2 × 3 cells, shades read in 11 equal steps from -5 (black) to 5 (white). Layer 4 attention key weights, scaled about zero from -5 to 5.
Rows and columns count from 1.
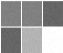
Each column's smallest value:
-1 0 -1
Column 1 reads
0 -1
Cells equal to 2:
1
